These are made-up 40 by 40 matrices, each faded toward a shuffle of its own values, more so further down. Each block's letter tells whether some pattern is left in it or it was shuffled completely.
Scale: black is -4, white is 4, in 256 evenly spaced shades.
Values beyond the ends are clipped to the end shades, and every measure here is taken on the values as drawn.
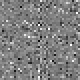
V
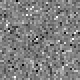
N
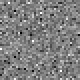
N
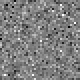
N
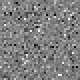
V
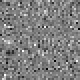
V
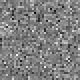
N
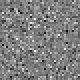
N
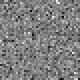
N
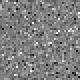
N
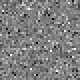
N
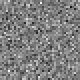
N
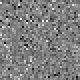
V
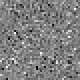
V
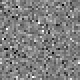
V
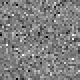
N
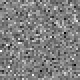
N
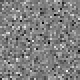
N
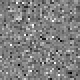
V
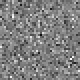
N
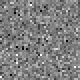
N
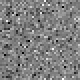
V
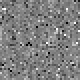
V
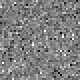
N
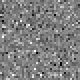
V
